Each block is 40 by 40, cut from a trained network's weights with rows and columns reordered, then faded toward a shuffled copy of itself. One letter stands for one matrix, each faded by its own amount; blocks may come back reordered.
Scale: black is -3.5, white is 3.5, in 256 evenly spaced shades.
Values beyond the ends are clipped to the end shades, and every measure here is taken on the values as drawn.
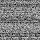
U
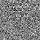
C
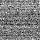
U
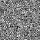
C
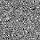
C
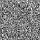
C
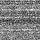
U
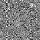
C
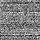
U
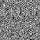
C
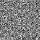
C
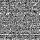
U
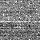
U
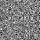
C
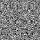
C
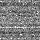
U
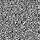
C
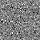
C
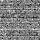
U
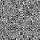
C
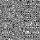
C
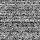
U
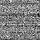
U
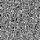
C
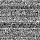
U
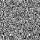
C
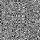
C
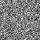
C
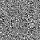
C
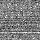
U
